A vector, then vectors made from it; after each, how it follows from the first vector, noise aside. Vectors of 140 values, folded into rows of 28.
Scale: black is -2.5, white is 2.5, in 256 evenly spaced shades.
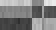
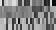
sign-scrambled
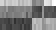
copied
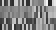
sign-scrambled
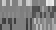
partly zeroed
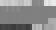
partly zeroed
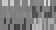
partly zeroed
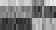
copied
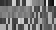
sign-scrambled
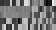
sign-scrambled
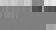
partly zeroed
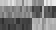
copied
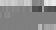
partly zeroed
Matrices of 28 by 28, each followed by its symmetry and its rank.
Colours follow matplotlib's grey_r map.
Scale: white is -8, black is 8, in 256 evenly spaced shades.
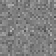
neither, rank five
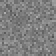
neither, full rank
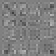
symmetric, rank three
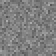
neither, full rank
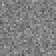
neither, full rank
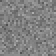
neither, full rank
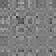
symmetric, rank three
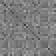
symmetric, rank five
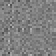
neither, rank five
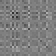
symmetric, rank three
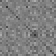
symmetric, rank five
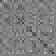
symmetric, rank five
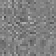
neither, rank five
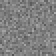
antisymmetric, full rank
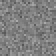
antisymmetric, full rank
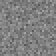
antisymmetric, full rank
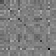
symmetric, rank five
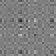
symmetric, rank three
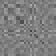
symmetric, rank three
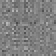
neither, rank five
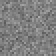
antisymmetric, full rank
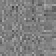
neither, rank five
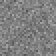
neither, full rank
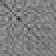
symmetric, rank five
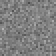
antisymmetric, full rank
